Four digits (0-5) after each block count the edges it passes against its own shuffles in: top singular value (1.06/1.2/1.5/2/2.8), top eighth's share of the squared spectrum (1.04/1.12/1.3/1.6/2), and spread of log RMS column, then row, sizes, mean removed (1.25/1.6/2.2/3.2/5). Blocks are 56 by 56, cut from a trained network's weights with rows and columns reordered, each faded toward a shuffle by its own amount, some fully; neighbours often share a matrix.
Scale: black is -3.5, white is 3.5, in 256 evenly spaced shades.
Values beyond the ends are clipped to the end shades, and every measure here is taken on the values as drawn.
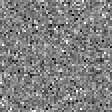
0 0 0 0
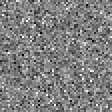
2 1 0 0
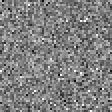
0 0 0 0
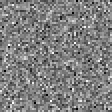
0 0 0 0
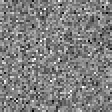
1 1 0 0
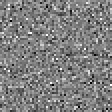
1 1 0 0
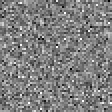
0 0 0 0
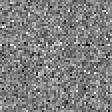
2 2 0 1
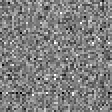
3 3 1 2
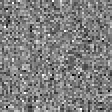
2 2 0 1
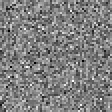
1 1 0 0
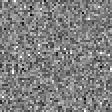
1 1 0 0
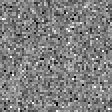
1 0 0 0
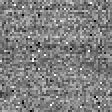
2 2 0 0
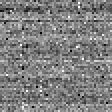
3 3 0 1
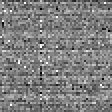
3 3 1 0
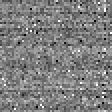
3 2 1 0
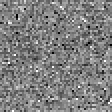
1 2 0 0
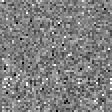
1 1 0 0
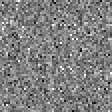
1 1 0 0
